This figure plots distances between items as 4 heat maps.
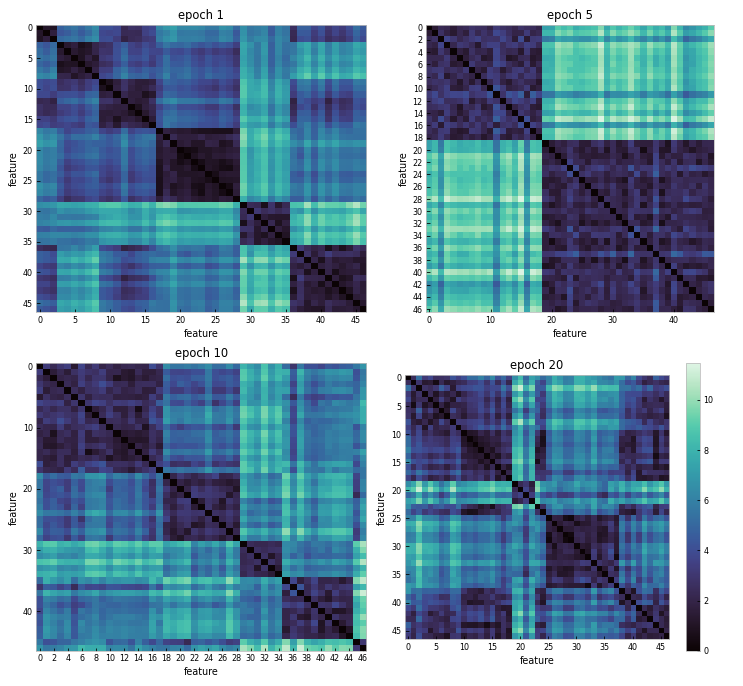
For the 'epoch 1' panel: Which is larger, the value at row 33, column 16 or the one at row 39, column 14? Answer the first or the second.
the first
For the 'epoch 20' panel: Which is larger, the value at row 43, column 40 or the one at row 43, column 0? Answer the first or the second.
the first
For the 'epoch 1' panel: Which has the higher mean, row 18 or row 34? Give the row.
34
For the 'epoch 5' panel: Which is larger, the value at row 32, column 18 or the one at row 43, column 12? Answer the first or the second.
the first
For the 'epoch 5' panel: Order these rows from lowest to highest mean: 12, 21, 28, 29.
29, 21, 28, 12
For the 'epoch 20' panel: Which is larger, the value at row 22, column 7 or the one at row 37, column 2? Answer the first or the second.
the second
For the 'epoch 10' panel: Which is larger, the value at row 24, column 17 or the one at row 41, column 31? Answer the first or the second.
the first
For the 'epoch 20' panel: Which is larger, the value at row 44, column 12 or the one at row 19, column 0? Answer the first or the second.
the second
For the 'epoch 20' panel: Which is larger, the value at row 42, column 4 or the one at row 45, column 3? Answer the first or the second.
the second
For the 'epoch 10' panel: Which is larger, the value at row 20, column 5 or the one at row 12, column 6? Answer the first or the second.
the first
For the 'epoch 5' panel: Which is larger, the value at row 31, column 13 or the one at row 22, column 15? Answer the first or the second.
the second
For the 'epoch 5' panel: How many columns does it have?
47
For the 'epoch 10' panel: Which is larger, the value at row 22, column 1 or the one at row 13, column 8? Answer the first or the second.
the first
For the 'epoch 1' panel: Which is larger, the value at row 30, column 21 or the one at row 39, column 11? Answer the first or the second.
the first
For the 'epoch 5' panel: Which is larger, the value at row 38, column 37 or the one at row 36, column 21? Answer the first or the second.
the first
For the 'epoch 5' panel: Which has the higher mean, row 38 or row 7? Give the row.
7
